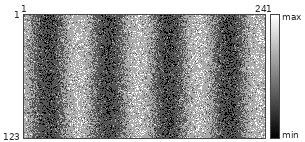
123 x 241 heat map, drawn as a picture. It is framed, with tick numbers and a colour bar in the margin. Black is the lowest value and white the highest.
No single row or column stands out from its neighbours. Stripes running up and down repeat 4 times from left to right. There is no overall slope.
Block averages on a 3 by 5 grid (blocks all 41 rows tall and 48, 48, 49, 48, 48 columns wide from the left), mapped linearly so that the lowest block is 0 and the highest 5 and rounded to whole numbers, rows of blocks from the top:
0 2 5 5 2
0 2 5 5 2
0 2 5 5 2
